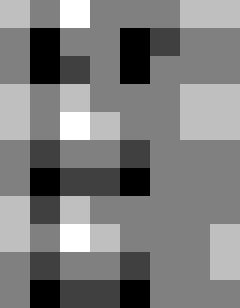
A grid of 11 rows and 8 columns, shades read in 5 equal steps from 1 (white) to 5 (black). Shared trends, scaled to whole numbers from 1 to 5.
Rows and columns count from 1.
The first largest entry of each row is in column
2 2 2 2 2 2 2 2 2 2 2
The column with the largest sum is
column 2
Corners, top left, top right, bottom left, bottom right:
2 2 3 3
